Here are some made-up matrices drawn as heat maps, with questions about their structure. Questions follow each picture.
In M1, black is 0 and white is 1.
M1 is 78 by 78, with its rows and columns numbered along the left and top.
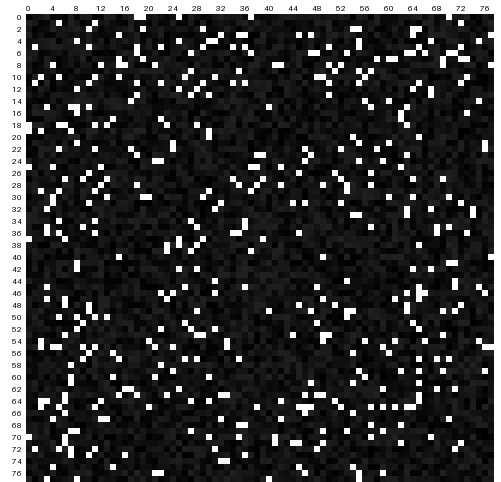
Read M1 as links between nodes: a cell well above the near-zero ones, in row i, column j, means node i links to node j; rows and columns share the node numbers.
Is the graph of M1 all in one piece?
no
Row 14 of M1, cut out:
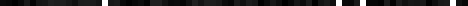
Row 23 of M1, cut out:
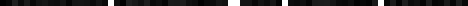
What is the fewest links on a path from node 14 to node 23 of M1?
5
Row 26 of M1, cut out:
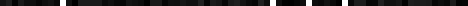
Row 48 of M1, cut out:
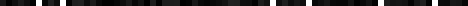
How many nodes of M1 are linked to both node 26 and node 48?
3
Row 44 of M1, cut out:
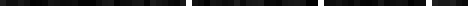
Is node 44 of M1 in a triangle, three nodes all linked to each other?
no
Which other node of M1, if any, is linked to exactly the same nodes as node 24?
node 76
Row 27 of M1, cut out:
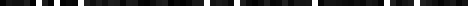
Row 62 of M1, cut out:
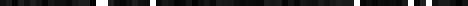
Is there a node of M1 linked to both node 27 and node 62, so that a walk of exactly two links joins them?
no
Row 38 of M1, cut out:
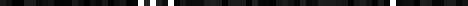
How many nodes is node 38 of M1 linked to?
4
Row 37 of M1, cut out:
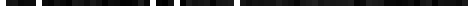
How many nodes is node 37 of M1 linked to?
5
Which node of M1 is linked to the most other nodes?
node 65
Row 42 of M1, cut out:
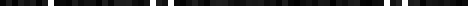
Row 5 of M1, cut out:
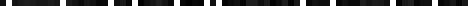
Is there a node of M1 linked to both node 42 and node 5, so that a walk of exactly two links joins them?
no
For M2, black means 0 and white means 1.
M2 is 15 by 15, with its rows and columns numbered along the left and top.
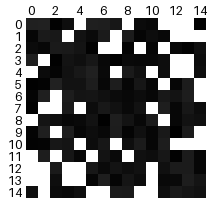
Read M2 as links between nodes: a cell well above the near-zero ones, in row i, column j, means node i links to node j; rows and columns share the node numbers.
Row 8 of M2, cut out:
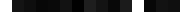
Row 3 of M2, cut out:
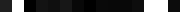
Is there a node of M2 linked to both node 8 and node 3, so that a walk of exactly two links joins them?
no
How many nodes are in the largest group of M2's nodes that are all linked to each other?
3
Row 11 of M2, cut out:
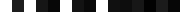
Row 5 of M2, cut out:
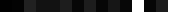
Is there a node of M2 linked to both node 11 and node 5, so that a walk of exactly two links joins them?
no
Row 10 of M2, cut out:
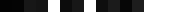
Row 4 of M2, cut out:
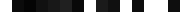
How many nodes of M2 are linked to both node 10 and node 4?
3
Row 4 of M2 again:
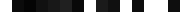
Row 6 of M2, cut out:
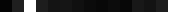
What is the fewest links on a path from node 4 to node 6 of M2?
3
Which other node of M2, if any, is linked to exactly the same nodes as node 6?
node 9
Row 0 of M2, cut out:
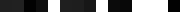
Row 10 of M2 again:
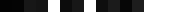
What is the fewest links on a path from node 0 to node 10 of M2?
2
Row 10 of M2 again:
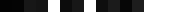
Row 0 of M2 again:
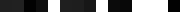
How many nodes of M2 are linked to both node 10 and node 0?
3
